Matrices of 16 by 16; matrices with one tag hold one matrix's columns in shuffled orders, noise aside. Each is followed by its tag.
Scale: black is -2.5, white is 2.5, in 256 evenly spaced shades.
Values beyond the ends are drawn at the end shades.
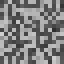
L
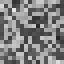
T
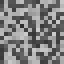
L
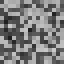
T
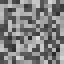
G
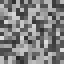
L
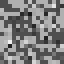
T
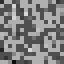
G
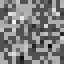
G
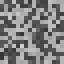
L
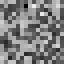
G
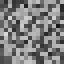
L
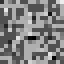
G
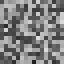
G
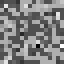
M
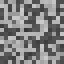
G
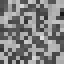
G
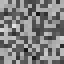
M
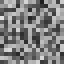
T
